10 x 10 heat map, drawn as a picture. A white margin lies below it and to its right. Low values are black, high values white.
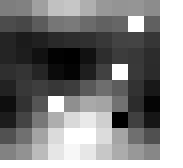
The bottom middle is the ninth with the highest average. Four lone cells stand out: three far higher and one far lower than their neighbours. No regular stripes run through it. The top right is the roughest part.
